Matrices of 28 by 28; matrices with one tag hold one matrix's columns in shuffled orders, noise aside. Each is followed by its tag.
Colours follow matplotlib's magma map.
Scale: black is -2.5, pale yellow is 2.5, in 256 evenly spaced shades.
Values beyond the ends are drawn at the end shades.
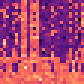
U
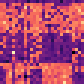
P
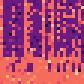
U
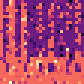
U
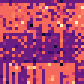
P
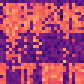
P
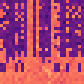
U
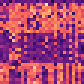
P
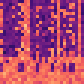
U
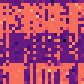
P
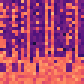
U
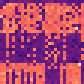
P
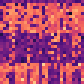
P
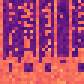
U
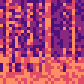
U
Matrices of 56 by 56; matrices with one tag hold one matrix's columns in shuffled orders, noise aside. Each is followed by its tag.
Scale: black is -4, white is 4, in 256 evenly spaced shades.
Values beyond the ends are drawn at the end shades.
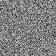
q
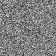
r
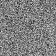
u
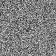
u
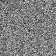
u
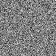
q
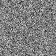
q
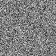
q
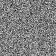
u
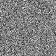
q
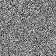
q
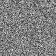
r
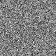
r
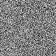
q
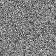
r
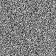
q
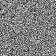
q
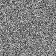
r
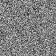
q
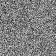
u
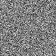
q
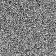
u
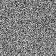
u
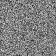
r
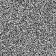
r
